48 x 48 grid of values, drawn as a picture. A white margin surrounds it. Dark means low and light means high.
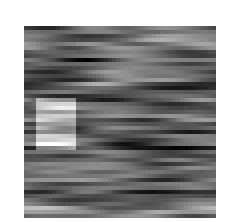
The ninth with the highest average is the middle left. In the middle left lies a patch that is higher than the rest. Streaks run across, left to right.
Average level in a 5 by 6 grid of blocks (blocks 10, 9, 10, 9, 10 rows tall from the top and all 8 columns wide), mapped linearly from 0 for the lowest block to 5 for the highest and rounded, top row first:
2 1 2 3 3 2
0 0 2 2 1 1
5 5 2 1 1 1
3 3 2 1 0 1
2 2 2 1 1 2
